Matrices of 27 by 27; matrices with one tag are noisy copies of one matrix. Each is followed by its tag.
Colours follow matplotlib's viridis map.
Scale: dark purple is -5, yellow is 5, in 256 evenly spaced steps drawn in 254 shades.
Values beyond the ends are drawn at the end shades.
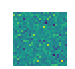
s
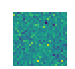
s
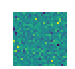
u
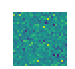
s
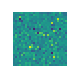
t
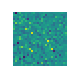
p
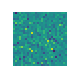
p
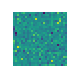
u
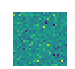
s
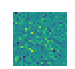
p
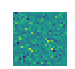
p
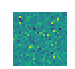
t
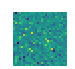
p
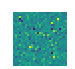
t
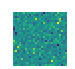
u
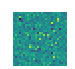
t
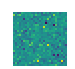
s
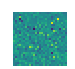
t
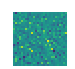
p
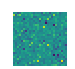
s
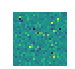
t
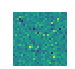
t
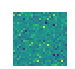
s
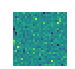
u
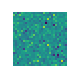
s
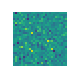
p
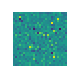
t
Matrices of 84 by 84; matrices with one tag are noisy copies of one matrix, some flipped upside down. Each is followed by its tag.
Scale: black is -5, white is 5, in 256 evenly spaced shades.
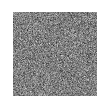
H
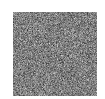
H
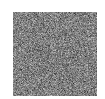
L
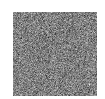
L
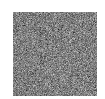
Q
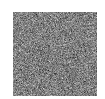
L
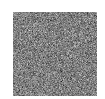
H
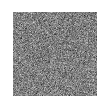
L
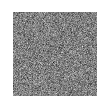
H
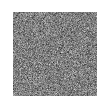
H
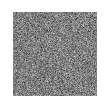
Q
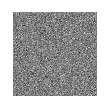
Q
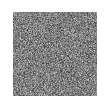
H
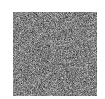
L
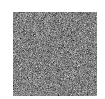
H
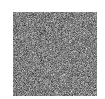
Q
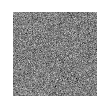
H
